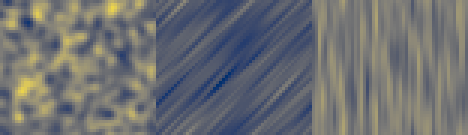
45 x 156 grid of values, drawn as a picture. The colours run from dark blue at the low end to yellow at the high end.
The table splits into one row of 3 panels. Panel 1,1: middling, blotchy, strong in contrast. Panel 1,2: low, slanting up to the right. Panel 1,3: middling, streaked downward.
